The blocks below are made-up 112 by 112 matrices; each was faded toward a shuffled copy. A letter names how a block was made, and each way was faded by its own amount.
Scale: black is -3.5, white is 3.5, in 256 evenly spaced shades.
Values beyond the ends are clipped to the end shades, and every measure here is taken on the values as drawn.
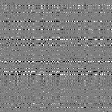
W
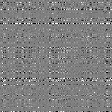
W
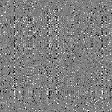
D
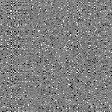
D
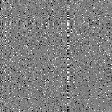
D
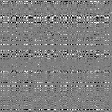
W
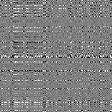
W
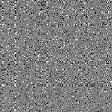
D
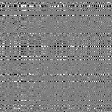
W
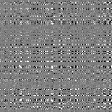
W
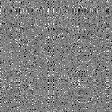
D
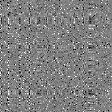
D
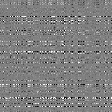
W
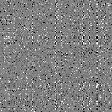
D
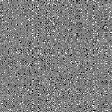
D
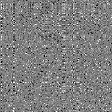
D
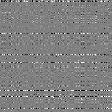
W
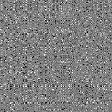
D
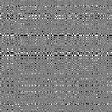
W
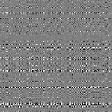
W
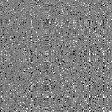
D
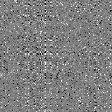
D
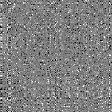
D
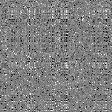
D
